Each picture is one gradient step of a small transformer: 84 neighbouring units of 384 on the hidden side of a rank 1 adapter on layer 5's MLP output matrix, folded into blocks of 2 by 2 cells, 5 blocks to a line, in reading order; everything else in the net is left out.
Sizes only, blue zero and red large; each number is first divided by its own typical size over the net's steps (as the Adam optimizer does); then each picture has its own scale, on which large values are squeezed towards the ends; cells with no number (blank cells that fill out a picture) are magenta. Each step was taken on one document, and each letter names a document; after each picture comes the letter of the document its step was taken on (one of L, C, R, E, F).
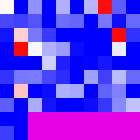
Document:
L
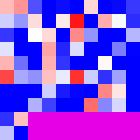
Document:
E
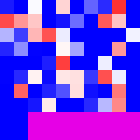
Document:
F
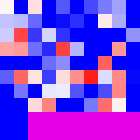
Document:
F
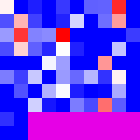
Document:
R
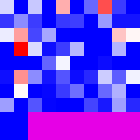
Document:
L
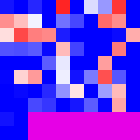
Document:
R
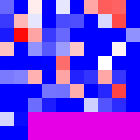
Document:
R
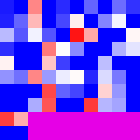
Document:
E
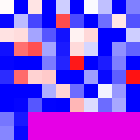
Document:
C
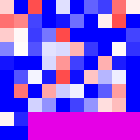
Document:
R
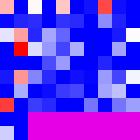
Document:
L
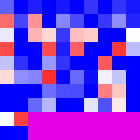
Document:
E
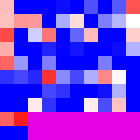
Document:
E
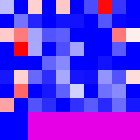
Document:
L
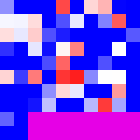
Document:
R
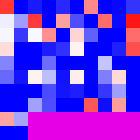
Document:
E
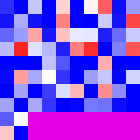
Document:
C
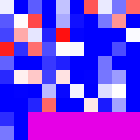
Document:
C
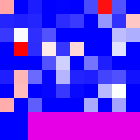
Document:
L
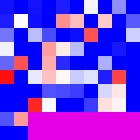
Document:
E
